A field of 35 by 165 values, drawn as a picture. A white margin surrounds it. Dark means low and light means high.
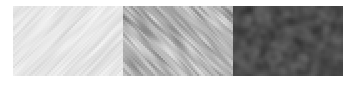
It is made of 1 by 3 panels. Panel 1,1: very high, slanting up to the right, faint in contrast. Panel 1,2: high, slanting down to the right. Panel 1,3: low, blotchy, faint in contrast.
